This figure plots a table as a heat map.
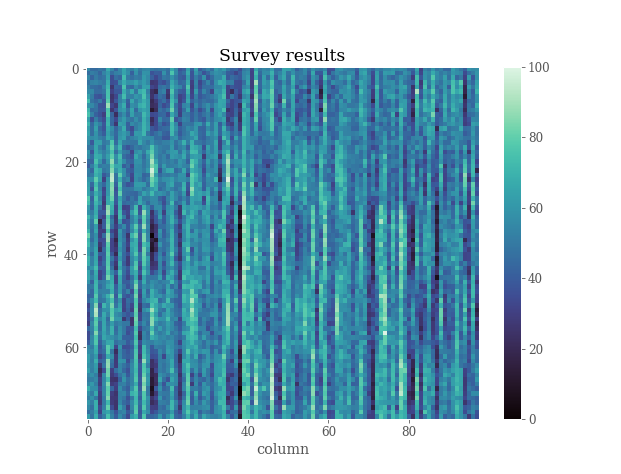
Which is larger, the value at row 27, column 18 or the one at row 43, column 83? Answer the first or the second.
the first
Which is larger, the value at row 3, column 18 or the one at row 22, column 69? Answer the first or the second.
the second
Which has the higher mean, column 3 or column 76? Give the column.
76
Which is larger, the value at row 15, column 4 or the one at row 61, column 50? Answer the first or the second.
the second
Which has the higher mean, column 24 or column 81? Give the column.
24
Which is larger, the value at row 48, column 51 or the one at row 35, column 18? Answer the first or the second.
the second
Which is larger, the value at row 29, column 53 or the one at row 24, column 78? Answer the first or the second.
the second
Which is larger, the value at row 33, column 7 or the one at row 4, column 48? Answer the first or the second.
the second
